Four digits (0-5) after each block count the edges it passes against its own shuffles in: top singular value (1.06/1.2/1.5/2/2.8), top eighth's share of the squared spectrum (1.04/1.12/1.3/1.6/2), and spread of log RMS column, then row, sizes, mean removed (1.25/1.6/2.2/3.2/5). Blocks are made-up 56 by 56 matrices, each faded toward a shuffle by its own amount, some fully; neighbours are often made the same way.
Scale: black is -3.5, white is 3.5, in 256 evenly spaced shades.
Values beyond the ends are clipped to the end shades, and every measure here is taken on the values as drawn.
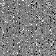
2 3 2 0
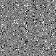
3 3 2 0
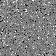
0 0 0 0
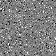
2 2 1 0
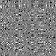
4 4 2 2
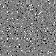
3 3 1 0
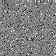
2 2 0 0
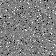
2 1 0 0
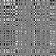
5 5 4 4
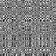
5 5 3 3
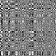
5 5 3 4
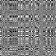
5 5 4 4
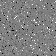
0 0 0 0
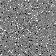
2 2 1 0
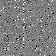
3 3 1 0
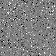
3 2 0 0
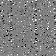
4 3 2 1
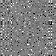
4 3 2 1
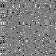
4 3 2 1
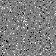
3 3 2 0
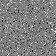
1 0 0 0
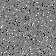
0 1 0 0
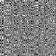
4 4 2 2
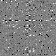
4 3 1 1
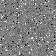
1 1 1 0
